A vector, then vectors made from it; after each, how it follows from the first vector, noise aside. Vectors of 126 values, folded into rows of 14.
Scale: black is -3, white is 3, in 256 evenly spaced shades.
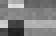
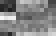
wrapped around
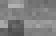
shrunk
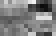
wrapped around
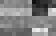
reversed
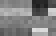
reversed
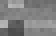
shrunk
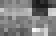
reversed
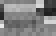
wrapped around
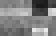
reversed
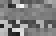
sign-scrambled
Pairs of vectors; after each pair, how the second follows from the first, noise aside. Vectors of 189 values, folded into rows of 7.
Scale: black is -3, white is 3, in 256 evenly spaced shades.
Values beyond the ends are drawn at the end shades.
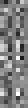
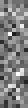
shuffled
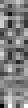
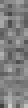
shrunk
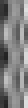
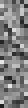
shuffled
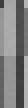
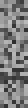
shuffled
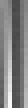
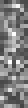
shuffled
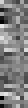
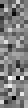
shuffled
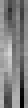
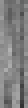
shrunk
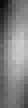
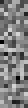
shuffled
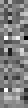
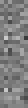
shrunk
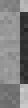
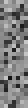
shuffled
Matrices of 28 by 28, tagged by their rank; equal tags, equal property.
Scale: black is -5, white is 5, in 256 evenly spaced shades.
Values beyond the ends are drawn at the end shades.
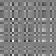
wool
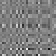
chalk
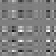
wool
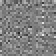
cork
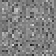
cork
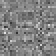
cork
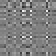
chalk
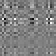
chalk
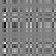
wool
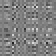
chalk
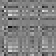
chalk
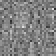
cork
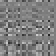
chalk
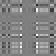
wool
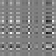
wool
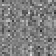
cork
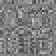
cork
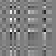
wool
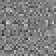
cork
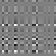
wool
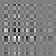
wool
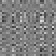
chalk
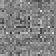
cork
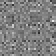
cork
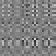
chalk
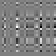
wool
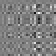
chalk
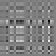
wool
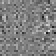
cork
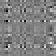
chalk
